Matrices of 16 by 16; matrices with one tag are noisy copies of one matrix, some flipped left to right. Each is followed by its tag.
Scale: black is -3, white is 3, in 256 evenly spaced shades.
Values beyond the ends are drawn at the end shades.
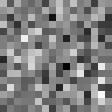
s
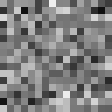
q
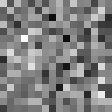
s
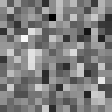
s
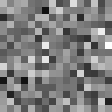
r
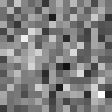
s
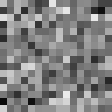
q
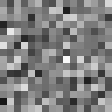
r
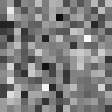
s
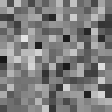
s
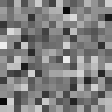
r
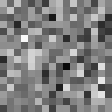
s
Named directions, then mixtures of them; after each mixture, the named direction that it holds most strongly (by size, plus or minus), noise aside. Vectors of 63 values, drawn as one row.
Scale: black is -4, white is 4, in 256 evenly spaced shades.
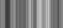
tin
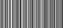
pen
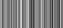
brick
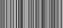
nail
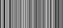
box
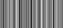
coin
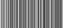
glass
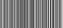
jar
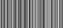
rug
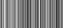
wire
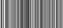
wire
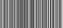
jar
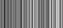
wire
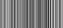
jar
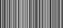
glass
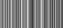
pen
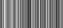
wire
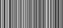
box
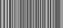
box
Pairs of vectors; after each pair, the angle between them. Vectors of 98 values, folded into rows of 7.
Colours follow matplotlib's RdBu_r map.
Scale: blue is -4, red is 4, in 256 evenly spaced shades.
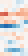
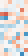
partly aligned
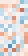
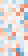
partly aligned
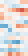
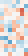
partly aligned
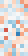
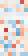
nearly parallel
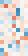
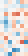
orthogonal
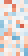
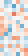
nearly opposite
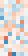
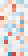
nearly opposite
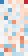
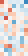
nearly opposite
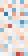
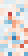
orthogonal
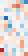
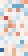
nearly opposite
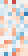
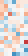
partly opposed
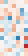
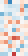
partly opposed
